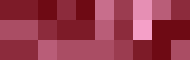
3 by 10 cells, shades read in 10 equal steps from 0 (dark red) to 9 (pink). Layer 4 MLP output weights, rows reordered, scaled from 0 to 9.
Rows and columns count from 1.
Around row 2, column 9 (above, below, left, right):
5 0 9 0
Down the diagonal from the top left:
1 4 5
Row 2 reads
4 4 2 1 1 5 2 9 0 0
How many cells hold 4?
6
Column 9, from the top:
5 0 0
